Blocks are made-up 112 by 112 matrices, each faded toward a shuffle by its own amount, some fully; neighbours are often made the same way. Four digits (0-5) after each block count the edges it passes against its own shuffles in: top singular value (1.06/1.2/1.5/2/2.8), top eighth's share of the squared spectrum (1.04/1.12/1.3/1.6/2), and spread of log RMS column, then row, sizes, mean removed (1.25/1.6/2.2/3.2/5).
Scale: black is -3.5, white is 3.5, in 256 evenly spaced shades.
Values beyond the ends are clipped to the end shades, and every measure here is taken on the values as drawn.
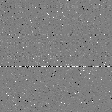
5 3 0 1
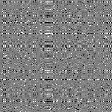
5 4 3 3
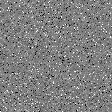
2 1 0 0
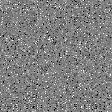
4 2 1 1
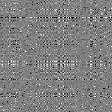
5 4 3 3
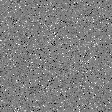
2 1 0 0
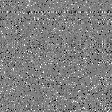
4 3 1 2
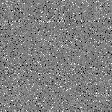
4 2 0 1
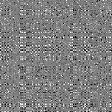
5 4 3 3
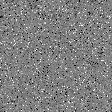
1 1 0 0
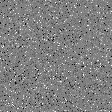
0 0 0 0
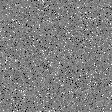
0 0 0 0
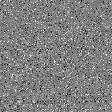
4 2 1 1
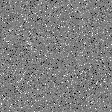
0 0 0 0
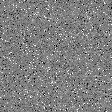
2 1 0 0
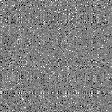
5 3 2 2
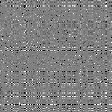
5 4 3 3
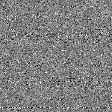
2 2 0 3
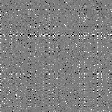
5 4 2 3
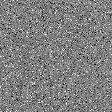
3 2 0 1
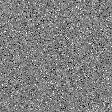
2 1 0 0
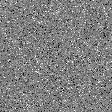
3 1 0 0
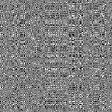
5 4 3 3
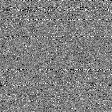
2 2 0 3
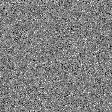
0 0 0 1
